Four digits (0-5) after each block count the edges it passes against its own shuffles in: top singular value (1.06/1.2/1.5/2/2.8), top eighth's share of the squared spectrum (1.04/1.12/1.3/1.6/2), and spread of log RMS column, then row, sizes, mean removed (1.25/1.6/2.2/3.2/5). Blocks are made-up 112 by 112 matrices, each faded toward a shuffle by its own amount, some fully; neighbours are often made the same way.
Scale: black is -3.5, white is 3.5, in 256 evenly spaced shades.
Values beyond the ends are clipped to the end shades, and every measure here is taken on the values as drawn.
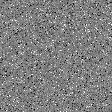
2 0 0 0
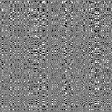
5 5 4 4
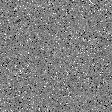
2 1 0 0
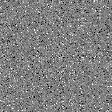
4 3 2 1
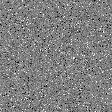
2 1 0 0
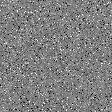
0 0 0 0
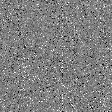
1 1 1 0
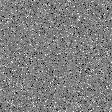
0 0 0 0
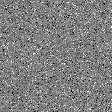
3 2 0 1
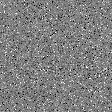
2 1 0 0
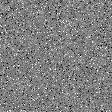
0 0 0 0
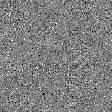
3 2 1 1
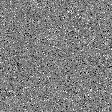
0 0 0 0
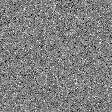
2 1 0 0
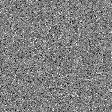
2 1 0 0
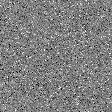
0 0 0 0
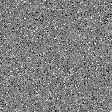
2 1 0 0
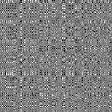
5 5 4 4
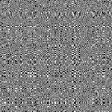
5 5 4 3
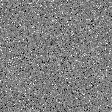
2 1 0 0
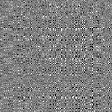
5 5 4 3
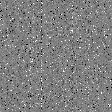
3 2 1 0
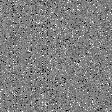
3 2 2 0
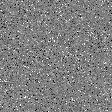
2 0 0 0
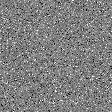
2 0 0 0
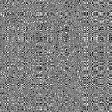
5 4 3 3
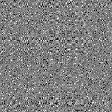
5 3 2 3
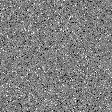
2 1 0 0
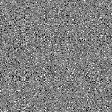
4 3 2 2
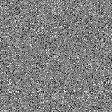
4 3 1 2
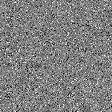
3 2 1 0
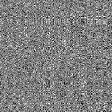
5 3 2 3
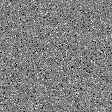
0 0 0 0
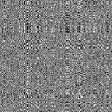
5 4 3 3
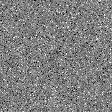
2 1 0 0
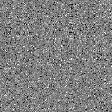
4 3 2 2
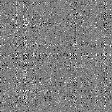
2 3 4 3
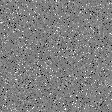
0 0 0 0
